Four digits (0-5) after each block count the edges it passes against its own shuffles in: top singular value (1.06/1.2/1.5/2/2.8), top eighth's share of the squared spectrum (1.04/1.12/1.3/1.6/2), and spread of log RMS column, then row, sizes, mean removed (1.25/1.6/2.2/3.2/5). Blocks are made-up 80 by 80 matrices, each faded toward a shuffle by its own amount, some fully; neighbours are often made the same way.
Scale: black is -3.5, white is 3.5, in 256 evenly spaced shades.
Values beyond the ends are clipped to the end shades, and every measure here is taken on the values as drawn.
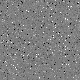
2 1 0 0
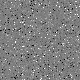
0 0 0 0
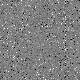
2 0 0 0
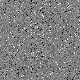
2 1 1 0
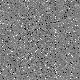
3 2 1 0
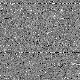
2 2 0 3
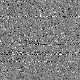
2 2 0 3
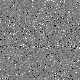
1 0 0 0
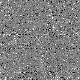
1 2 0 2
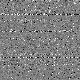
2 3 0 3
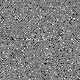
1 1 0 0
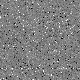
1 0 0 0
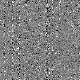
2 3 3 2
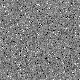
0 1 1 0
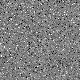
0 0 0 0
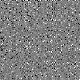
4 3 2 2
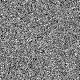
0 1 0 0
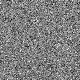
1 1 0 0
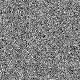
2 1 0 0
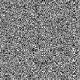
4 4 2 2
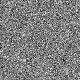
1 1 0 0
